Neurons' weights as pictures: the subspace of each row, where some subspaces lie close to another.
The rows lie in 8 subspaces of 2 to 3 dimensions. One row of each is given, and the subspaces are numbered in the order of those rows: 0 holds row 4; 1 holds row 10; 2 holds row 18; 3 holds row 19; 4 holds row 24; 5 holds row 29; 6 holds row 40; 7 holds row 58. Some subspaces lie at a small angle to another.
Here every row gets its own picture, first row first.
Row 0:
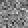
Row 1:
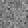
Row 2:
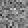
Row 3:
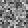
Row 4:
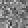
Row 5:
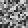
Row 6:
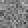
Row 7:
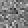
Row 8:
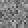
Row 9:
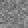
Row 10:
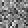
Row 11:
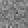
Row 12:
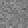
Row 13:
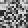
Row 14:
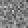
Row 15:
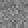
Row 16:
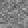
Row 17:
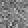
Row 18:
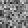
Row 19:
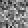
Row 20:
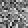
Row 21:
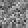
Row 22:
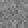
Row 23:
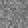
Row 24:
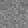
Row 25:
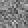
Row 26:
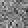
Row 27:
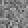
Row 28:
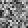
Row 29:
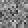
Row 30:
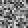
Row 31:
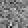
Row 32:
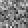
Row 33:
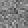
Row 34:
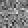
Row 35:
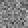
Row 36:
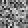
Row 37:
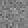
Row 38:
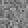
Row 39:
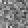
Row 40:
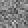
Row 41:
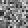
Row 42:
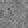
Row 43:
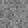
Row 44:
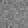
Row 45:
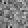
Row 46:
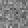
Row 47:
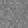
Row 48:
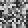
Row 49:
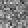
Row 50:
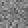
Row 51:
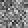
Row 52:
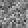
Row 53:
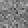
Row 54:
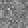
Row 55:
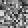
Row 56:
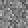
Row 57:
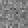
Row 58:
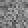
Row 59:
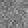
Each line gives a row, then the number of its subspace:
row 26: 0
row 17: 1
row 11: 3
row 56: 6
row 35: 7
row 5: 2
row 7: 6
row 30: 7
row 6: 4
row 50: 1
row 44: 3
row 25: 6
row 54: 0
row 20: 1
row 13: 4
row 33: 6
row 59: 0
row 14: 7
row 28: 0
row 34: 7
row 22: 5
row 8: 5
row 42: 0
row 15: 5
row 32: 3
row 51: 0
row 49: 2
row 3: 7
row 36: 7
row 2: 6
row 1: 7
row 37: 6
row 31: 1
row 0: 7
